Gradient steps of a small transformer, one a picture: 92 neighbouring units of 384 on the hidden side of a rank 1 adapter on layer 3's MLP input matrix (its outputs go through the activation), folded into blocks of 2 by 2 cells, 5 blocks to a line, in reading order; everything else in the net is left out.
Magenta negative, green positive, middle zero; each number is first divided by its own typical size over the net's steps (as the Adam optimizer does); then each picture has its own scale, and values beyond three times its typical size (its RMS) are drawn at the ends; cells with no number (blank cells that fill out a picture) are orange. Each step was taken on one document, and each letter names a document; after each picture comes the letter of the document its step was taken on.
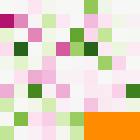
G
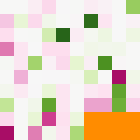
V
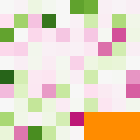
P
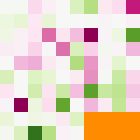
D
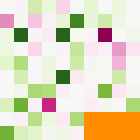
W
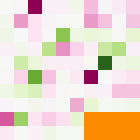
V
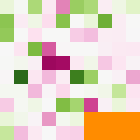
G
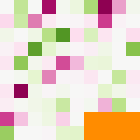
P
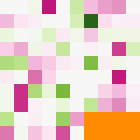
P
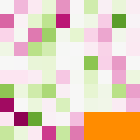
G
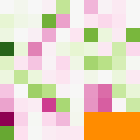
G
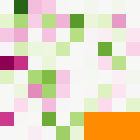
W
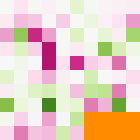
P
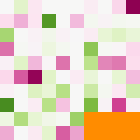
P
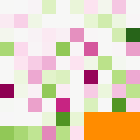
D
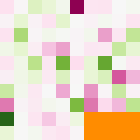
V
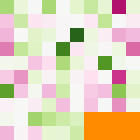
D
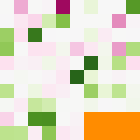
W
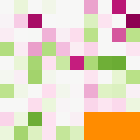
D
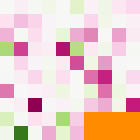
D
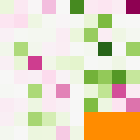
V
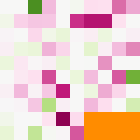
P
